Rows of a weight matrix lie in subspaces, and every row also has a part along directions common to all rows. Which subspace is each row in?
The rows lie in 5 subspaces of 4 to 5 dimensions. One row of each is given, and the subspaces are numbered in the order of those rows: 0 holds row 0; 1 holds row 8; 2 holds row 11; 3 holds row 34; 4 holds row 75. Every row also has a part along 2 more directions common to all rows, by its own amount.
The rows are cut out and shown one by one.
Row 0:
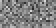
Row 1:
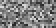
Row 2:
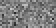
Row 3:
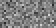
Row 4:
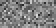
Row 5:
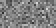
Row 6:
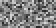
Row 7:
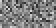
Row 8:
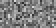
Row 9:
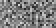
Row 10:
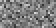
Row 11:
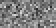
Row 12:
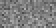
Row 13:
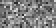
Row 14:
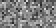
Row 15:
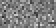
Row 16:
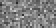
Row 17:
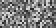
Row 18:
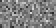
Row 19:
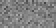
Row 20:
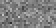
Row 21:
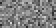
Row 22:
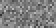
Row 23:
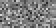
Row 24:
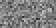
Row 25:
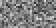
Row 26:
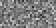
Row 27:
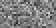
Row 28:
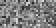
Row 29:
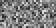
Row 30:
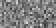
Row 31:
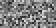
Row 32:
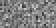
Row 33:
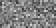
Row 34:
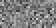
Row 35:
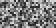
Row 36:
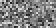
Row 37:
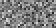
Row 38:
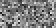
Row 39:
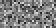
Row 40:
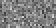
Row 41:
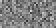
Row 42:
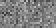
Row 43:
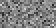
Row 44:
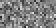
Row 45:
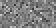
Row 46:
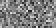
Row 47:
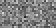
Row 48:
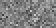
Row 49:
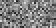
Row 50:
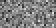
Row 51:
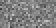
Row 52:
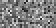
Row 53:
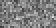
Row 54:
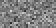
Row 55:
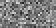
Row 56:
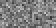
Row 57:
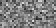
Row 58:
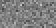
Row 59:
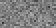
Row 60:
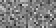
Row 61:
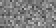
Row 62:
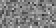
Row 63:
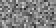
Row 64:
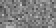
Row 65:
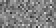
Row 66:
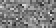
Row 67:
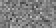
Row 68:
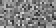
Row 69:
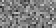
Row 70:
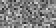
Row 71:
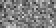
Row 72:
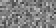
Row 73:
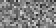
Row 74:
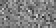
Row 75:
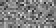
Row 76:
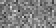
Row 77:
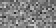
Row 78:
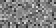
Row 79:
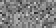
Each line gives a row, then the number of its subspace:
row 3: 4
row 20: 2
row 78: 1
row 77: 2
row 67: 0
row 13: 1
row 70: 4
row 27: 3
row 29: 3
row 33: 1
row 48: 2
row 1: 3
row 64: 3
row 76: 1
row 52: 2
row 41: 0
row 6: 0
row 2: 3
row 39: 1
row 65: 4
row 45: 0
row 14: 2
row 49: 4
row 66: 3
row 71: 3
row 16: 1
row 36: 2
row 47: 2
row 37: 0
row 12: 1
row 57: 0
